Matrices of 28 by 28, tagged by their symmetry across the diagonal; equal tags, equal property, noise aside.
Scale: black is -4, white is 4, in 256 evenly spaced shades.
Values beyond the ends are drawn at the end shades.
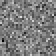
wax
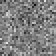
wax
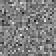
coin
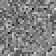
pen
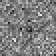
pen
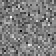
wax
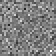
pen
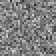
wax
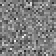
wax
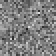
coin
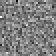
coin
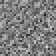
pen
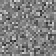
pen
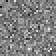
pen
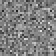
wax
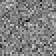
wax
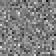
coin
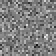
coin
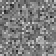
pen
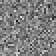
coin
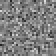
coin
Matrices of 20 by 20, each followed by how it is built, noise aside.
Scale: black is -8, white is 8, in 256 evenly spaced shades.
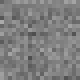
low rank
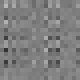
low rank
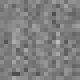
low rank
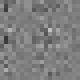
low rank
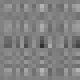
low rank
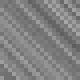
Toeplitz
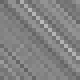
Toeplitz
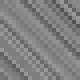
Toeplitz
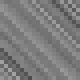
Toeplitz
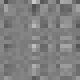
low rank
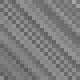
Toeplitz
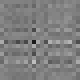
low rank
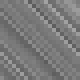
Toeplitz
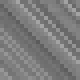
Toeplitz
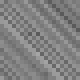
Toeplitz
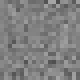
low rank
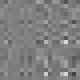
low rank
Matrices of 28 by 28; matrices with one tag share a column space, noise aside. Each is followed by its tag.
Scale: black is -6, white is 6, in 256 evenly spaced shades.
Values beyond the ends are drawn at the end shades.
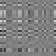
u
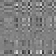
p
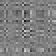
u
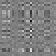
u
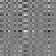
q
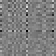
q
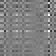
q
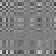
p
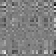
p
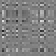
u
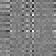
q
